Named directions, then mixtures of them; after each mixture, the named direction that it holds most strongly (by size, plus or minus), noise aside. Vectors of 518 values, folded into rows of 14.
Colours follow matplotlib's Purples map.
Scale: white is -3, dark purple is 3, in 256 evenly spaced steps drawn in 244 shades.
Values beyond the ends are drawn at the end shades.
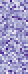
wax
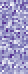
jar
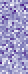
jar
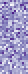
jar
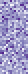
wax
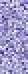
wax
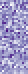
jar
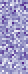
jar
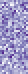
jar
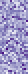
wax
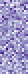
wax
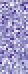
jar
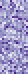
wax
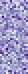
wax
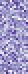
wax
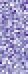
jar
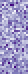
jar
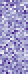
wax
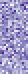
jar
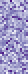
wax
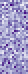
jar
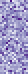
wax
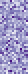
wax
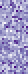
jar
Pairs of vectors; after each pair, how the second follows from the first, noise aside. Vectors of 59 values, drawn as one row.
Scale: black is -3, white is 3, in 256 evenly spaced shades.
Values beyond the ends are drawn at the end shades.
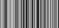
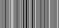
partly zeroed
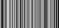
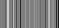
partly zeroed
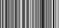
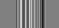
partly zeroed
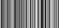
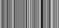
partly zeroed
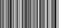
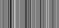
partly zeroed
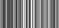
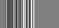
partly zeroed
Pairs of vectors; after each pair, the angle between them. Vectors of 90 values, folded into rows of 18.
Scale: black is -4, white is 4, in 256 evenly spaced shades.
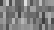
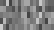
partly aligned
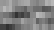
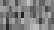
partly aligned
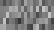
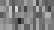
partly aligned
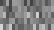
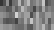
partly aligned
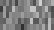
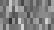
partly opposed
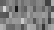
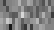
orthogonal
